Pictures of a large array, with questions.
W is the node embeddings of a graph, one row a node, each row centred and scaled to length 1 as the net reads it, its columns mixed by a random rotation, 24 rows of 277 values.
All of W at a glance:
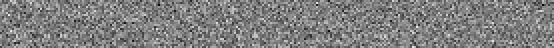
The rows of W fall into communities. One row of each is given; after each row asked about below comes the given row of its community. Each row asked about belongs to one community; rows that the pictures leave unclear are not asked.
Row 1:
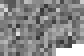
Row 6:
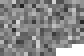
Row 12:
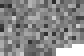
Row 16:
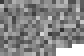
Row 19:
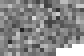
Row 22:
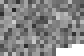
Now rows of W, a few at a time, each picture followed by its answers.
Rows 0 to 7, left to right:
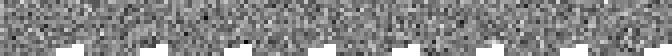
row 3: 6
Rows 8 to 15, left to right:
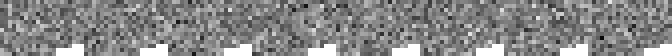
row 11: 1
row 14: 19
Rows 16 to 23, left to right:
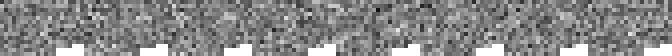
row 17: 22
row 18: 22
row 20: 1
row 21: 12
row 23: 16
